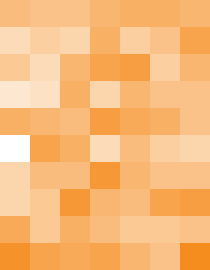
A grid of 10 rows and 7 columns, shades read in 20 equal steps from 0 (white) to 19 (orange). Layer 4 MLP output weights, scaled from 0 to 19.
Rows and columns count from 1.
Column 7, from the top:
12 15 12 10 10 7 10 16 10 19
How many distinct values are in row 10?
6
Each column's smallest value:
0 5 7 6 8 8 7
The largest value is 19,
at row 10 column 7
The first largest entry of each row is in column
5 7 5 3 4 2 4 3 1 7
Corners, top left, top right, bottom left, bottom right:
11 12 18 19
